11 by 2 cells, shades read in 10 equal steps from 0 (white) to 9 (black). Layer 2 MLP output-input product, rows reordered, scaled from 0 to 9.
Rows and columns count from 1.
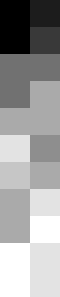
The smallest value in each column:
0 0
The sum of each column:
40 36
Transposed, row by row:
9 9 5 5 3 1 2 3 3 0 0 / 8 7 5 3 3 4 3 1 0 1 1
